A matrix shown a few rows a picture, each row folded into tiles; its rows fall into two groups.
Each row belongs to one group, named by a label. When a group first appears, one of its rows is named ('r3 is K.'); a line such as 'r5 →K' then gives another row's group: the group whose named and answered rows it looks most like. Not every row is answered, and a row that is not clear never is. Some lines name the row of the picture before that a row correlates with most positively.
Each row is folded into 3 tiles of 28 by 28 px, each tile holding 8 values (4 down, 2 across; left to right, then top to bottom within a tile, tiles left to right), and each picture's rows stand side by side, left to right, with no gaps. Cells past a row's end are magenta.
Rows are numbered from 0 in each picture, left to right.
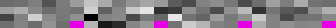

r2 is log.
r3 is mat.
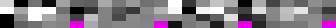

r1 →mat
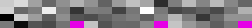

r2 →mat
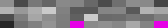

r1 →log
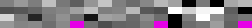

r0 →mat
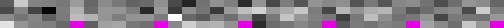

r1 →log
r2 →log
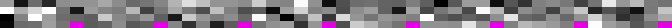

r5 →log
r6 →log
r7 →mat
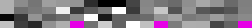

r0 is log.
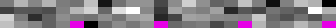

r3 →log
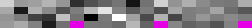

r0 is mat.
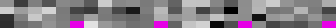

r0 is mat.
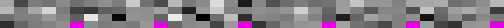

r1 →mat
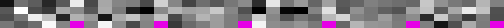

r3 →mat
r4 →log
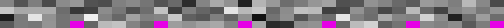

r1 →log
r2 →log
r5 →mat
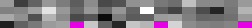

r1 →log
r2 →mat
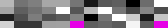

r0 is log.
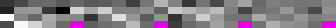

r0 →log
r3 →log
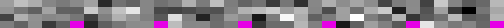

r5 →mat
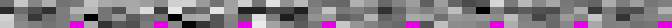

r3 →mat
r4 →mat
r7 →mat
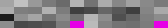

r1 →mat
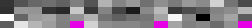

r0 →log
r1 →mat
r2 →mat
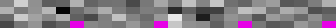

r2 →mat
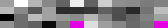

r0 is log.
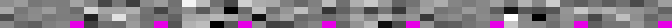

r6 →mat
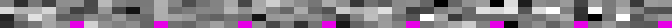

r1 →mat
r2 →log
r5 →log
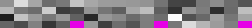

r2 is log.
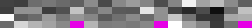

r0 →log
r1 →log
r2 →mat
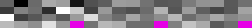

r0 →log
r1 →log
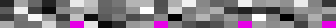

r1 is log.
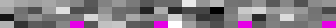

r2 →mat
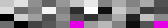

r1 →mat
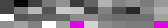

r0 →log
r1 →mat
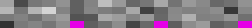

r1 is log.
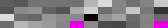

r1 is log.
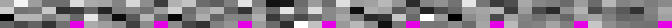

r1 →mat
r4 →mat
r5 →mat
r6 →mat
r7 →mat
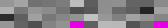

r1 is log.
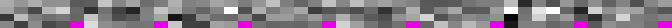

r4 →mat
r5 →log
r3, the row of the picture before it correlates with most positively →0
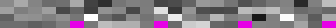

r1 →log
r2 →log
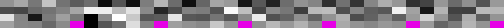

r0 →mat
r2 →log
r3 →log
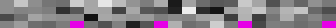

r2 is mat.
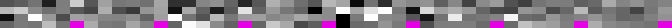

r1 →mat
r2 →log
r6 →log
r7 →mat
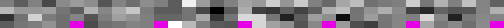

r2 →mat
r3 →mat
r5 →mat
